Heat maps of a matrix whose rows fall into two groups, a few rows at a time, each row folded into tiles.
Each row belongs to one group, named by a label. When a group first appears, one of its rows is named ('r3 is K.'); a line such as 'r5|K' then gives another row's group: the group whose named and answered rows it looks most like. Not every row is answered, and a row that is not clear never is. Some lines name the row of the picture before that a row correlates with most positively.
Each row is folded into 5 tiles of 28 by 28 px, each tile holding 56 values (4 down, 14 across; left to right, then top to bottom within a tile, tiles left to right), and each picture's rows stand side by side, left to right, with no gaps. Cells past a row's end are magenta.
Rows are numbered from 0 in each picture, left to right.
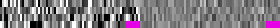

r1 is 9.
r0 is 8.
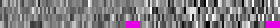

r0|8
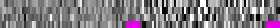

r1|9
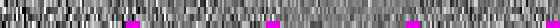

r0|9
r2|8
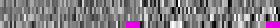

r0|9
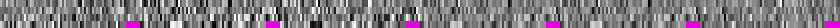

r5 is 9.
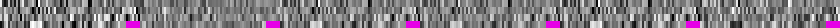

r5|8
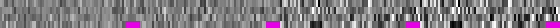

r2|8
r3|8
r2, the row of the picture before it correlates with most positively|5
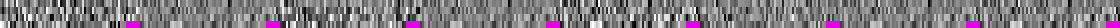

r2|9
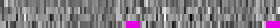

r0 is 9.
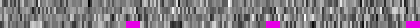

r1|8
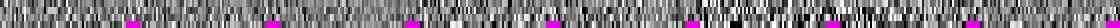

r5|8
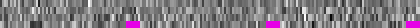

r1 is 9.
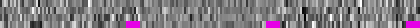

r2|9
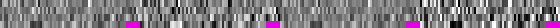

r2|8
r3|8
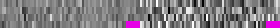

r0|9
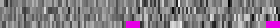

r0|9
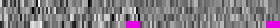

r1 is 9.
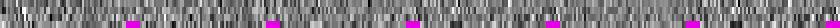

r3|8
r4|9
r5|8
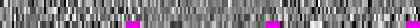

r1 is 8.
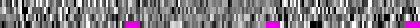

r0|9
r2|8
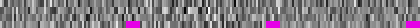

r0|9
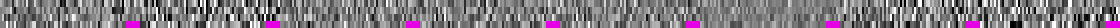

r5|8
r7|8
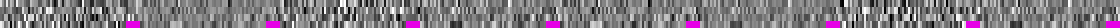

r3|8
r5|8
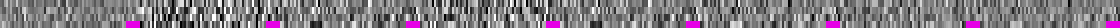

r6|9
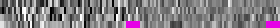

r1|8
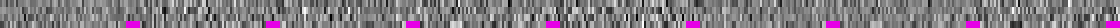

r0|9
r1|9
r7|8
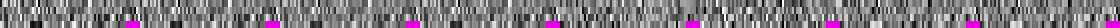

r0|8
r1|8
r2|8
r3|8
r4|9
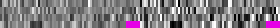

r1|8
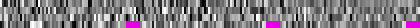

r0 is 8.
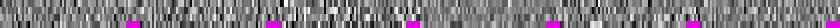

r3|8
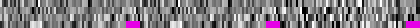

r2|9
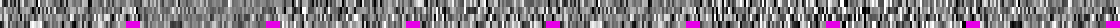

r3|9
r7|8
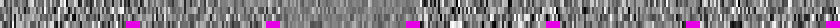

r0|9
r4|9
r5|8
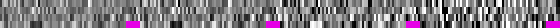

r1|8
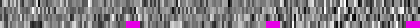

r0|8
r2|9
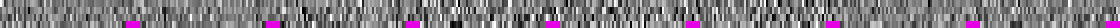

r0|9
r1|9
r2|9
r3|8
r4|9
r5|9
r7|8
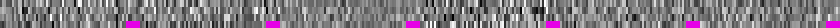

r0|9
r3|9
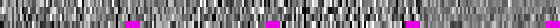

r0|9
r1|9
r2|9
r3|8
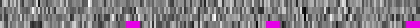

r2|9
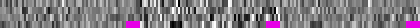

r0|9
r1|8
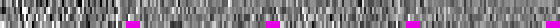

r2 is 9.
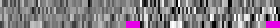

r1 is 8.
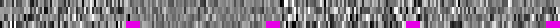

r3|8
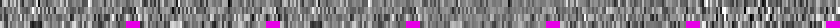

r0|8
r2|8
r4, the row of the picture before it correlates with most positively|1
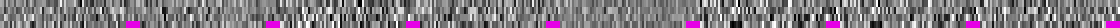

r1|9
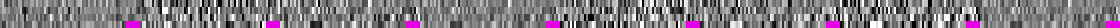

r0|9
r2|8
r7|8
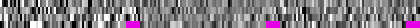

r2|9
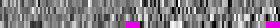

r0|8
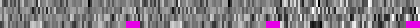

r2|8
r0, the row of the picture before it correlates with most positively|1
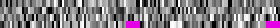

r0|9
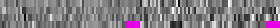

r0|9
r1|8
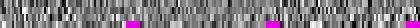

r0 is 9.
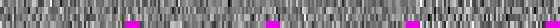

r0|9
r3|9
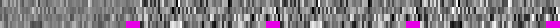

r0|8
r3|8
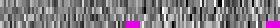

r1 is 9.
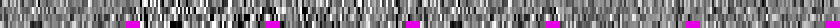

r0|8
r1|8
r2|9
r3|8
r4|9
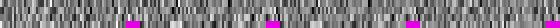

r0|9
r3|9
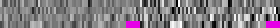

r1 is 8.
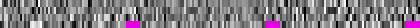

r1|9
